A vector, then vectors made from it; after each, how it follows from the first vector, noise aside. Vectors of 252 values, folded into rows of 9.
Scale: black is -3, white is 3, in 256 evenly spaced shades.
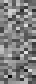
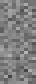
shrunk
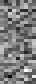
sign-scrambled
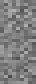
shrunk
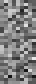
copied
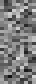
sign-scrambled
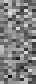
copied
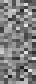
copied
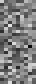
wrapped around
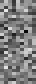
wrapped around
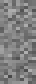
shrunk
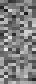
wrapped around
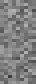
shrunk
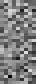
copied
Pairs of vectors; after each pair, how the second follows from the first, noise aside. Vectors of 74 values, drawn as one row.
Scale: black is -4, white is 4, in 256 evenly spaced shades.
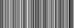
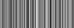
shuffled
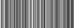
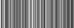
copied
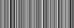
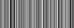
copied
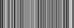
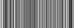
negated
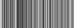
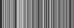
negated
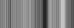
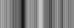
wrapped around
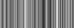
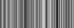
negated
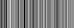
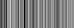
copied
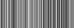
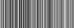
wrapped around
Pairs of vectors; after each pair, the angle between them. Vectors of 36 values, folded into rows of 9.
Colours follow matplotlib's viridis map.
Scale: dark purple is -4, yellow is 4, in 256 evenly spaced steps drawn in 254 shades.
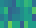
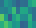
orthogonal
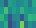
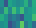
nearly parallel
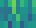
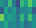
orthogonal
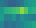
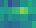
nearly parallel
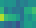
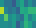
partly aligned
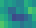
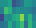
partly opposed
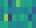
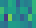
nearly opposite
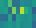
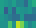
orthogonal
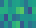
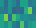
nearly opposite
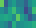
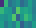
partly opposed
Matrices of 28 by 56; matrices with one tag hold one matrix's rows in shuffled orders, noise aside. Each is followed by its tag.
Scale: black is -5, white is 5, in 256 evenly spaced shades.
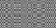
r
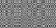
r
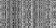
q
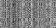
q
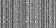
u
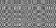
r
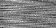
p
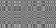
r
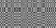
r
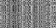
q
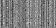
u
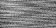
p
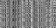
q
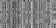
q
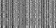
u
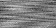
p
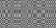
r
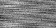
p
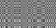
r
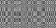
r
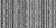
u
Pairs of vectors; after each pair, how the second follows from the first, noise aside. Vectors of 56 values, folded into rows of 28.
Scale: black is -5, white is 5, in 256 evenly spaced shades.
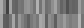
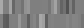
partly zeroed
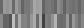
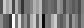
scaled up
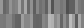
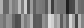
scaled up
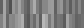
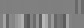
partly zeroed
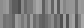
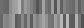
negated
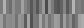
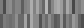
negated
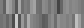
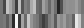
scaled up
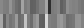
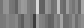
reversed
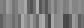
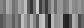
scaled up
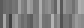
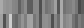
negated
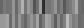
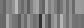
reversed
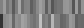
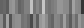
reversed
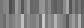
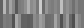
reversed
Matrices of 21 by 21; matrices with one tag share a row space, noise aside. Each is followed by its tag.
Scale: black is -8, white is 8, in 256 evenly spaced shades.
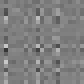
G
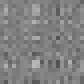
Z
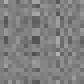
Z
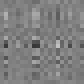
Z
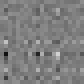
G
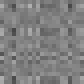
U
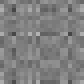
U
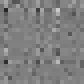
G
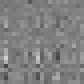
G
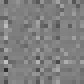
G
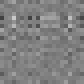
U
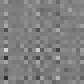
G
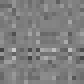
U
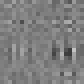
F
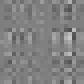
F
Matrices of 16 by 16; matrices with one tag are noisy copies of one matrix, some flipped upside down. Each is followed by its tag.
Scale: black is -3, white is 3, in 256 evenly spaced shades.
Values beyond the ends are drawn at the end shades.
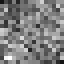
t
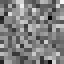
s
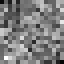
t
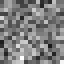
s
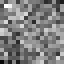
t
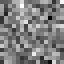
s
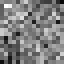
t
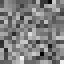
s
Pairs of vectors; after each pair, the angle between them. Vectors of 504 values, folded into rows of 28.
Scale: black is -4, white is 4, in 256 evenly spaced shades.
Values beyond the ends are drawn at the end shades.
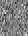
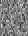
orthogonal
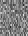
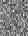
nearly parallel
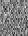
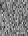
orthogonal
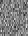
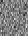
nearly parallel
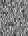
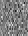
partly opposed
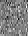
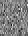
partly opposed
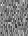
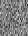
partly aligned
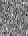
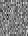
partly aligned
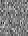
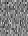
nearly opposite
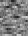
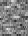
nearly opposite
